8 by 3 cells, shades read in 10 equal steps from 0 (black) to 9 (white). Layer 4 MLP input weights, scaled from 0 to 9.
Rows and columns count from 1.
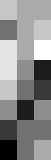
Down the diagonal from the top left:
7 6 9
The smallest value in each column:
0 1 1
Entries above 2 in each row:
3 3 3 2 2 2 2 2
